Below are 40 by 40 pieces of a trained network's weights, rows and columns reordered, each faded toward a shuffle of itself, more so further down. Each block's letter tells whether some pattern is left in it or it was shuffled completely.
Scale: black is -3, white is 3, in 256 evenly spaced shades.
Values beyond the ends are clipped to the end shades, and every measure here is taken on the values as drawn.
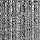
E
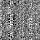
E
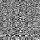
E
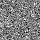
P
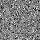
P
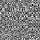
E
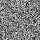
P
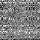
E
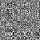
E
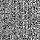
E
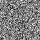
P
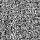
E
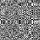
E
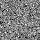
P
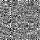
E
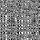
E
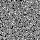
P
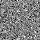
P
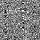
E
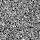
P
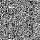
E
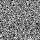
P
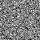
P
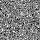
P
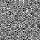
E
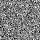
P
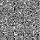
E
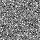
P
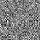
E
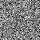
P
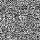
E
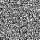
E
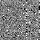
E
